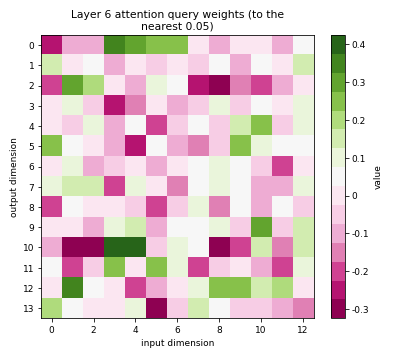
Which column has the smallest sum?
11
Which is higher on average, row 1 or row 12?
row 12
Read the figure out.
Title: Layer 6 attention query weights (to the nearest 0.05)
x-axis: input dimension, ticks 0 2 4 6 8 10 12
y-axis: output dimension, ticks 0 1 2 3 4 5 6 7 8 9 10 11 12 13 (0 at the top)
Colour bar: value, ticks -0.3 -0.2 -0.1 0 0.1 0.2 0.3 0.4
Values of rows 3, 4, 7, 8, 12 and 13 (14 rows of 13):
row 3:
0 0.1 -0.05 -0.25 -0.15 0 -0.1 -0.05 0.1 -0.05 0.05 0 0.1
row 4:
0 -0.05 0.1 -0.1 0.05 -0.2 -0.05 0.05 -0.05 0.15 0.25 -0.05 0.1
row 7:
0.1 0.15 0.15 -0.2 0.1 0 -0.15 0.05 0.1 0.05 -0.1 -0.1 0.1
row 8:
-0.2 0.05 0 0 -0.05 -0.2 -0.05 0.1 -0.15 0.05 -0.1 0.05 -0.05
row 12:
0 0.35 0.05 0 -0.2 -0.1 0 0.1 0.25 0.25 0.15 0.2 0
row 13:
0.2 0.05 0 0 0.1 -0.3 -0.05 0.15 0.05 -0.05 -0.05 -0.1 -0.15
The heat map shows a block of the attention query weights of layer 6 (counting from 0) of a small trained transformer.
